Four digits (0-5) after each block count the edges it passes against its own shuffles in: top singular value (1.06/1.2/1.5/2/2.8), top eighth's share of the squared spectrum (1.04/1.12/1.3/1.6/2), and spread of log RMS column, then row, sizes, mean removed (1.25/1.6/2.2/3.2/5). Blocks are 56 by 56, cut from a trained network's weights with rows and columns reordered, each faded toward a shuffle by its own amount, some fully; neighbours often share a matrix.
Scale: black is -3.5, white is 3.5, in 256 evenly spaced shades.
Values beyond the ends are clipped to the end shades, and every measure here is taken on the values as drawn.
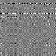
4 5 1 3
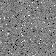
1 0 0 0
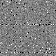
3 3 1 1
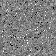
1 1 0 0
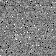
0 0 0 0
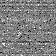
3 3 0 1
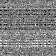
4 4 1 3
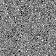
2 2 0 0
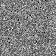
0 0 0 0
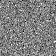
1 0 0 0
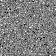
0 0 0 0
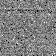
1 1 0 0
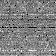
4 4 0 2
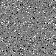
2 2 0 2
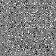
3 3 1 2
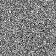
2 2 0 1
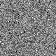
1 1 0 0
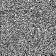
1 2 0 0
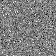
2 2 0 0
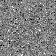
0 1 0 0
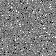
0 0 0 0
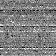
4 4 1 3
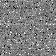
1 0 0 0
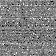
3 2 0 1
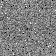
0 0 0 0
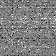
3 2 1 1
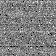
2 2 0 0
